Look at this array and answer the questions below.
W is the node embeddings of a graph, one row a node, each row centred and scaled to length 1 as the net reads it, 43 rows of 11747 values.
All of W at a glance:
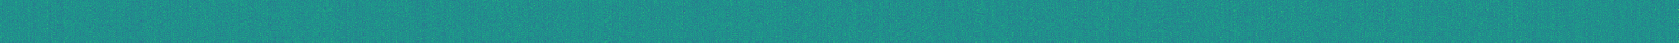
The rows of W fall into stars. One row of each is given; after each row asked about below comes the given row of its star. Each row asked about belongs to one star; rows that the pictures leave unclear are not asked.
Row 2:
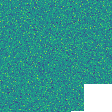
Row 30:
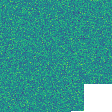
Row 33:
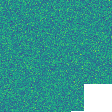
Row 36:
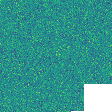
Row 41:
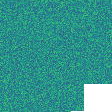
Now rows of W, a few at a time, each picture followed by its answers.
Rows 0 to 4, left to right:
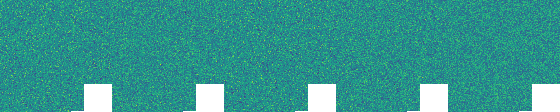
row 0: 36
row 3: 36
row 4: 33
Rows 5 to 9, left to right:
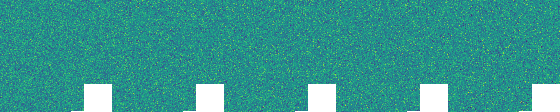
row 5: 30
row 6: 41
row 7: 36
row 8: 33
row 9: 30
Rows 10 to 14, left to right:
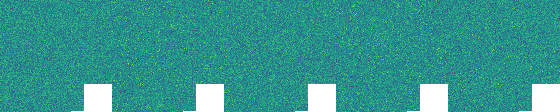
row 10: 30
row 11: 2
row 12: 33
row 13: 36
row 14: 30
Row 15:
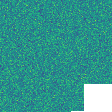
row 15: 2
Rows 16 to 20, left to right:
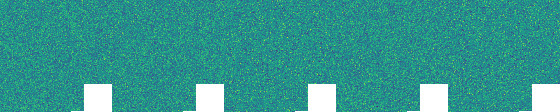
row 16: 36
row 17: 2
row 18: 2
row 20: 41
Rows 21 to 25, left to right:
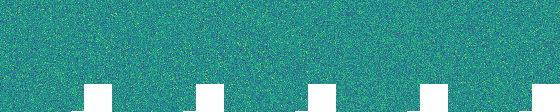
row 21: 41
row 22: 41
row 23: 33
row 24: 2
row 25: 33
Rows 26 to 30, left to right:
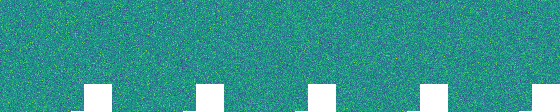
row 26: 36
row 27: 33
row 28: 2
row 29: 36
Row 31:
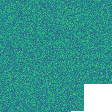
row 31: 30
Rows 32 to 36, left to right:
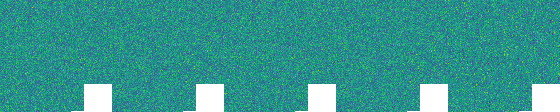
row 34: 41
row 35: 33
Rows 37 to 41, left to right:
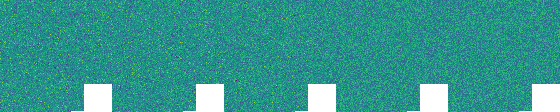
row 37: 33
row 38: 41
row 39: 33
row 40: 36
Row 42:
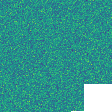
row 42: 41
